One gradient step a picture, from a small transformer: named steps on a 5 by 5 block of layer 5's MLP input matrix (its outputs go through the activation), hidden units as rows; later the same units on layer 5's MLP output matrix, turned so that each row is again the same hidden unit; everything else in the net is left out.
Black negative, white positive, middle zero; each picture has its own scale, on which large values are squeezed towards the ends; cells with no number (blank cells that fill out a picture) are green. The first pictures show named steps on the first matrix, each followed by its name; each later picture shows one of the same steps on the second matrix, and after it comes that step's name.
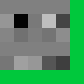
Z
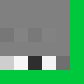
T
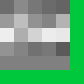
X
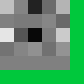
X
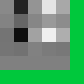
X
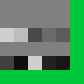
T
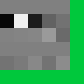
Z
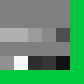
T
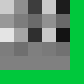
X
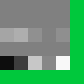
T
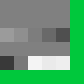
T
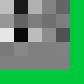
X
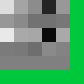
X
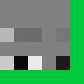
T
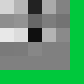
X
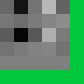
X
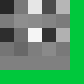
X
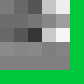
X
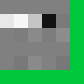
Z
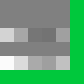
T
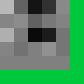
X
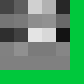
X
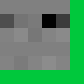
Z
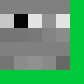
Z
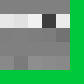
Z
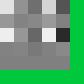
X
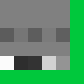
T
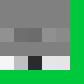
T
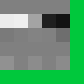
Z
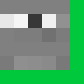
Z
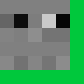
Z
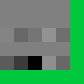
T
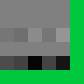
T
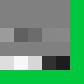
T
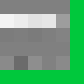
Z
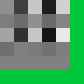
X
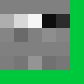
Z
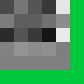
X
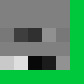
T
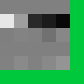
Z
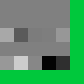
T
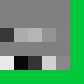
T
